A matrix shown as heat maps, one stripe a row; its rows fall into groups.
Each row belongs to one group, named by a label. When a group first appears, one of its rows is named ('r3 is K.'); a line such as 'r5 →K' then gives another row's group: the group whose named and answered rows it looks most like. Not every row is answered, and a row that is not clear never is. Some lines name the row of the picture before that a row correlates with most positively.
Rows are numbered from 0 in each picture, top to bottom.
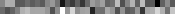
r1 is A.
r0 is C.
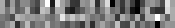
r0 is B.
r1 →B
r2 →A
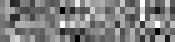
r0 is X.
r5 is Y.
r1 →C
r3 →A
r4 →C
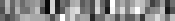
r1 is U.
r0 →U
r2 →A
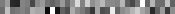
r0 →X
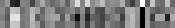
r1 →Y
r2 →Y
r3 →Y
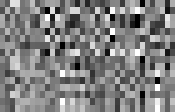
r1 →U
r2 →B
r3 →B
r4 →U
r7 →U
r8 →Y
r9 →Y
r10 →A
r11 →C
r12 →A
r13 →Y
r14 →A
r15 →A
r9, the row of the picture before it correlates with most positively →2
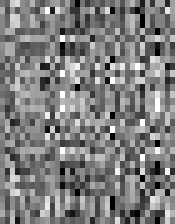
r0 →Y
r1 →B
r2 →Y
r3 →Y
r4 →C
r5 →A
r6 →C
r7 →C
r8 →B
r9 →U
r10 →A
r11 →U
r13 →A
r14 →A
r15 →A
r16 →B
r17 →X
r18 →U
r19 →B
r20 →C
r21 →A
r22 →X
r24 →C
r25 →Y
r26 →C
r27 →Y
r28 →B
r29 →B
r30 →B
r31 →C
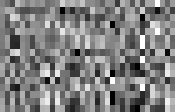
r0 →A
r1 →C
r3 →B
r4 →A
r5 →X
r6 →X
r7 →Y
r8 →X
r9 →B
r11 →U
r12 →X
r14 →B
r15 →B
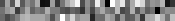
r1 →C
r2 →A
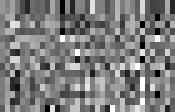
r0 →C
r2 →C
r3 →Y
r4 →C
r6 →Y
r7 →X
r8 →Y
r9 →U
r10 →C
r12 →X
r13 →C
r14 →X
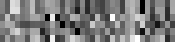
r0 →Y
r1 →Y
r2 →U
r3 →C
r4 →Y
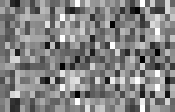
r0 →X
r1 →B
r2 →A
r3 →B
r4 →A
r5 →A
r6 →U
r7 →C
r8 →Y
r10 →A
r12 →A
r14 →X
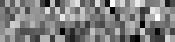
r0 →U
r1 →B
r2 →A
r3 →Y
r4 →C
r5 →B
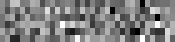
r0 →Y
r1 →B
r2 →C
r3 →A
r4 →B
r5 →X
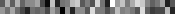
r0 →U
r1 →C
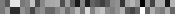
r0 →Y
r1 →X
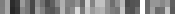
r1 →X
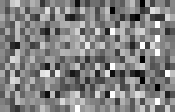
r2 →B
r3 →A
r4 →U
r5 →A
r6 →X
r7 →A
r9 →U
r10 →B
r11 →Y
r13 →U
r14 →A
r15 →X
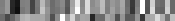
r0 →X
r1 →X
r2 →A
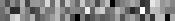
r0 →B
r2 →Y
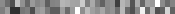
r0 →A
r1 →X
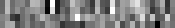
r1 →U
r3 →C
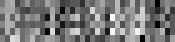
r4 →U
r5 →Y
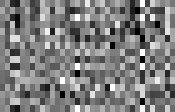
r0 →X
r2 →X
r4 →B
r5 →Y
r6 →B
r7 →X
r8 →Y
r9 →X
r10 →Y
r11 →A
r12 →U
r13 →C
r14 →Y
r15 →X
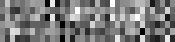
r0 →U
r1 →X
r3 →C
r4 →Y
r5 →C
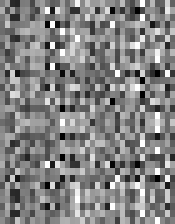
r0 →X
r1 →B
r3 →U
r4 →A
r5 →X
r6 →U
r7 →A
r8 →A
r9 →U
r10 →C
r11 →Y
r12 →U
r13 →Y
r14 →B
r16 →A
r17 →A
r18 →A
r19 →C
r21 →A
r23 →B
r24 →A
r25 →C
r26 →U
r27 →X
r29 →U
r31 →A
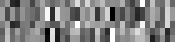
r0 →X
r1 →B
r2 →B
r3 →X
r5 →U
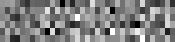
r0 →C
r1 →B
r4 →U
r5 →X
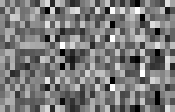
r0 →B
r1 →U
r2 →Y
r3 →B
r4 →C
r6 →A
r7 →C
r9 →C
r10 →X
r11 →B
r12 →U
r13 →C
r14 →C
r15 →B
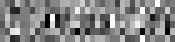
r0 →A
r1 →X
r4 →Y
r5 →X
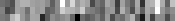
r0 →A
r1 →A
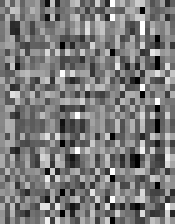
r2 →U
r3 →X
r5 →C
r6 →C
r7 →B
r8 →C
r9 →C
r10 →A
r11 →B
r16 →X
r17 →C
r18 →C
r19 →B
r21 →X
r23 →B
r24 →U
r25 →B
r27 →C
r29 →B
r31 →B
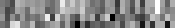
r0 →A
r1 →A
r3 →Y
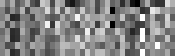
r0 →B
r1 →B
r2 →X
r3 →B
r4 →X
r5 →X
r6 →A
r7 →X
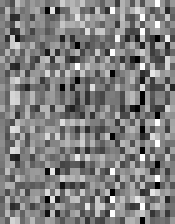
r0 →A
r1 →U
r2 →X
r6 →Y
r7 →U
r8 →B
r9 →X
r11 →Y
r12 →C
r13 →Y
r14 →Y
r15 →B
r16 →C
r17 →A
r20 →A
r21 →Y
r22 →X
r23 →C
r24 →U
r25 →A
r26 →C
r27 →B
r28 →U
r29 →X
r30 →U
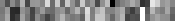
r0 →B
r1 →X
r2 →X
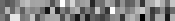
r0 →A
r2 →Y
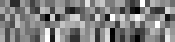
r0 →X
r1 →B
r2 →U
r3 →A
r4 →B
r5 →B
